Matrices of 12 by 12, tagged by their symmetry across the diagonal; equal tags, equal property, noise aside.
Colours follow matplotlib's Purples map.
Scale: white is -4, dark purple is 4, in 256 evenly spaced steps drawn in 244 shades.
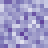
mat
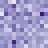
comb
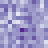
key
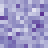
key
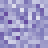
mat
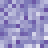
comb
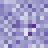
mat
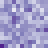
key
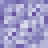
comb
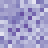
comb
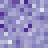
comb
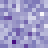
mat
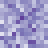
key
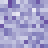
key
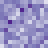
comb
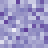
key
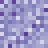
comb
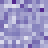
key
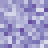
comb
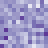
mat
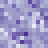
mat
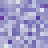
mat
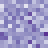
key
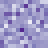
mat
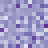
mat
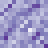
comb
